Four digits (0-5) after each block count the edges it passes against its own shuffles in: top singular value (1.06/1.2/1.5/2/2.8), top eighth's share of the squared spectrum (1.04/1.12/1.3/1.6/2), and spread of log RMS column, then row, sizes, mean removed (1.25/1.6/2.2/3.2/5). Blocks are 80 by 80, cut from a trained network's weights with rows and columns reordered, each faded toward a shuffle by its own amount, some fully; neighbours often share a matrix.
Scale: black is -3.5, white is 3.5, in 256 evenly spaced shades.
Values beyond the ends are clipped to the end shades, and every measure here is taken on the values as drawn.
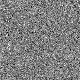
0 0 0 0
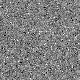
0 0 0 0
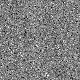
0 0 0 0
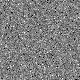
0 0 0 0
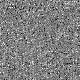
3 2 0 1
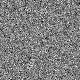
0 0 0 0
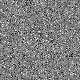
1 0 0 0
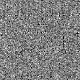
2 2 1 2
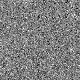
1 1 0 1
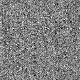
2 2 0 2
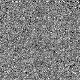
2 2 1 1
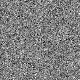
1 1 0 1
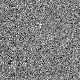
2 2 1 0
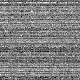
5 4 2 3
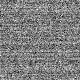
3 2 0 0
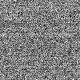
2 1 0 0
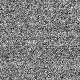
1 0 0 0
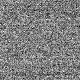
2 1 0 0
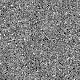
1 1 0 1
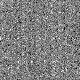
2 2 0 2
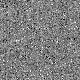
1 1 0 1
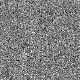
2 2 0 1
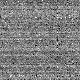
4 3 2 1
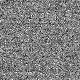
1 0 0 0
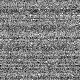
4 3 0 1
